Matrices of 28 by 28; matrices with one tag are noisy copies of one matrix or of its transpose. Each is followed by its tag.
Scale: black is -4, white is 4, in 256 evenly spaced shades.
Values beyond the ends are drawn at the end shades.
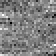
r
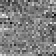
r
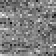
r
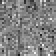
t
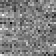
r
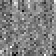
r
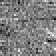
t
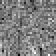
t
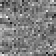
r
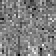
t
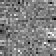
t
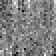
r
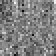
r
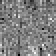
t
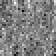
r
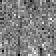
t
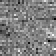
t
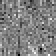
t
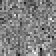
t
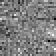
t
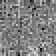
t
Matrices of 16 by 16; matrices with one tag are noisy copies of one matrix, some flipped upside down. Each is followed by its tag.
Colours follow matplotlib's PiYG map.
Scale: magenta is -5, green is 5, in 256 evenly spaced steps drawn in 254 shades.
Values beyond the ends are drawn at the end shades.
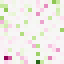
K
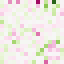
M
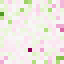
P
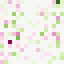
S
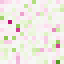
S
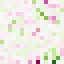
M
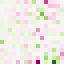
M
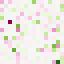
S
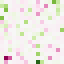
K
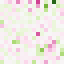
M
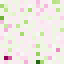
K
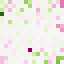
P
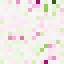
M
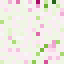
M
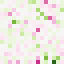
M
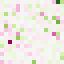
S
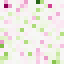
K
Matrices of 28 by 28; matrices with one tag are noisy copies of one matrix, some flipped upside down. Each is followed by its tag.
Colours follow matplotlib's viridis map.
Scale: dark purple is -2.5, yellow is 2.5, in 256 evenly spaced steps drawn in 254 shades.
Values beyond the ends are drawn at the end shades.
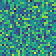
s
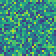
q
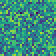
q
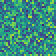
q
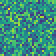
q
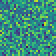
s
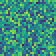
q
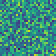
s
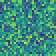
q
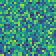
q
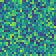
q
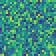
q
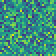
q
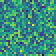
q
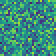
q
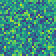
q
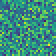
s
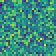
q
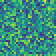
q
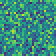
q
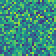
q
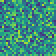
q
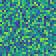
s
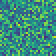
s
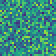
s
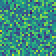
s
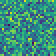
q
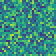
q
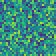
q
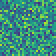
s
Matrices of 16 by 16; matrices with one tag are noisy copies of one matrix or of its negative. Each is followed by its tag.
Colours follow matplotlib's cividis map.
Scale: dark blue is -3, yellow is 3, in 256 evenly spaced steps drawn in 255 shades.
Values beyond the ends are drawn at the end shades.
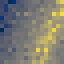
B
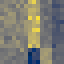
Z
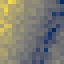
B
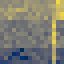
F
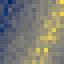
B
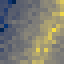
B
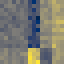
Z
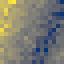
B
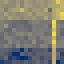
F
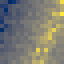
B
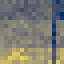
F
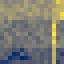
F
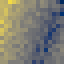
B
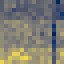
F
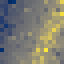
B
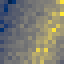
B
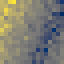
B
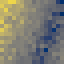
B
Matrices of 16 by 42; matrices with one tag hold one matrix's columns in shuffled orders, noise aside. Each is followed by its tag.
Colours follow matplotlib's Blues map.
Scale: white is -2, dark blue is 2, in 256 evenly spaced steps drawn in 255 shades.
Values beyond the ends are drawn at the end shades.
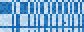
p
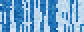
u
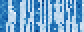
u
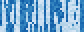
u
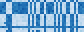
p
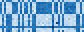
p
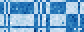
p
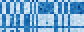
p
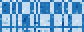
p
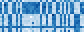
p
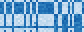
p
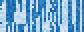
u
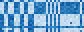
p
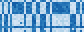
p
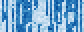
u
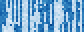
u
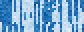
u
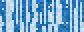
u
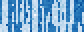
u
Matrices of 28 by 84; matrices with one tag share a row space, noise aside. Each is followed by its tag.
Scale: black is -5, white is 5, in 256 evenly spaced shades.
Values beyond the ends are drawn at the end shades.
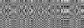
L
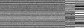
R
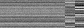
R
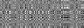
L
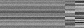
R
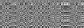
L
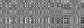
L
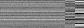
R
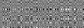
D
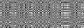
L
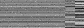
R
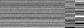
R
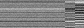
R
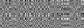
L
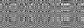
L
